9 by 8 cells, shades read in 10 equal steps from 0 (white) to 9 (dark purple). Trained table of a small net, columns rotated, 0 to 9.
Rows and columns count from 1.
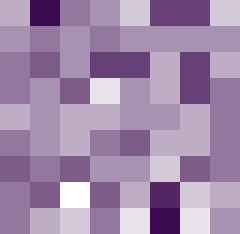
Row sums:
39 34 42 35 29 34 38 33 30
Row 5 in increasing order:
3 3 3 3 4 4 4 5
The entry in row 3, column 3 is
4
